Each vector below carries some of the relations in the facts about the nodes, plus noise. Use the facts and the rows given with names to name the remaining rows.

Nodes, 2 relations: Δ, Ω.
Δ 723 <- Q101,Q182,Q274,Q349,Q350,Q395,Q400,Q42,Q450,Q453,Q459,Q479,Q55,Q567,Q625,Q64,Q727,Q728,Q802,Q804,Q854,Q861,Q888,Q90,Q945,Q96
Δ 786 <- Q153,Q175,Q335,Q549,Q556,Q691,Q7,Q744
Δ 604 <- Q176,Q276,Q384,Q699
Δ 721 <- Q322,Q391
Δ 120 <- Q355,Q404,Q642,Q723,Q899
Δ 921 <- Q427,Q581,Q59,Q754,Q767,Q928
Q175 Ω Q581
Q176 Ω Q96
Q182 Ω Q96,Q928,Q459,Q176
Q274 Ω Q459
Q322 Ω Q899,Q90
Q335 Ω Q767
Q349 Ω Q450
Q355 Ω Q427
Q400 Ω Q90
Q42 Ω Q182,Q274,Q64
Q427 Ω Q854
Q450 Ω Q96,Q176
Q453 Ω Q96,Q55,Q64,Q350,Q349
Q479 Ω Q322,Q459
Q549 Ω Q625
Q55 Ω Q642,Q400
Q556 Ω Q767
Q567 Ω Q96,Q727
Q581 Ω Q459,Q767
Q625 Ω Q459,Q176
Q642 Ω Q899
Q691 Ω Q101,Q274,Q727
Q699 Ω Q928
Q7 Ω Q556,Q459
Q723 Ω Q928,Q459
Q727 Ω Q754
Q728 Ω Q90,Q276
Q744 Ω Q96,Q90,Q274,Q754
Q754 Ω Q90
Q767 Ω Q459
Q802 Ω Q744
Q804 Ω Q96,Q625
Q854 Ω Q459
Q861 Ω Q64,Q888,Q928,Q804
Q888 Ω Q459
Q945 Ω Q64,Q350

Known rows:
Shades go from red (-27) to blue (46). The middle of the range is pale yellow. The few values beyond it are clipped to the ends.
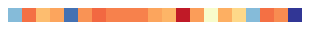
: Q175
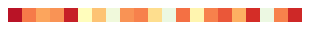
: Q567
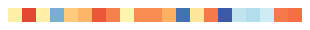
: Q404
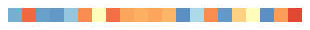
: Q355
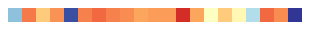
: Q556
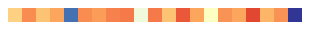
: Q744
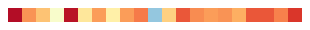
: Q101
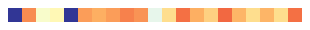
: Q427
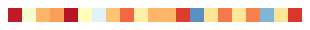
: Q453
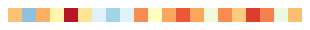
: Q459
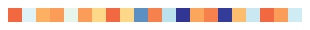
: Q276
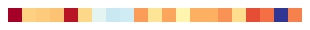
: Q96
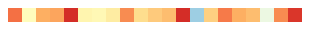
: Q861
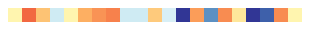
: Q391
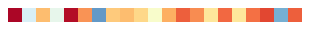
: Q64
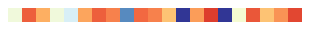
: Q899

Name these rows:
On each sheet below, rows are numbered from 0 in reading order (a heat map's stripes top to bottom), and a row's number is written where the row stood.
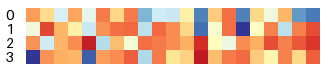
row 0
Q176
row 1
Q642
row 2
Q479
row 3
Q767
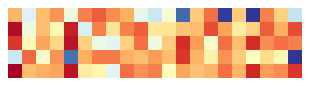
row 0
Q384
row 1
Q395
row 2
Q274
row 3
Q549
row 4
Q802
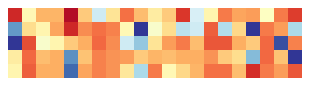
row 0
Q42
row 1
Q699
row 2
Q928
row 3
Q153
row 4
Q754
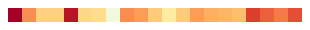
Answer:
Q727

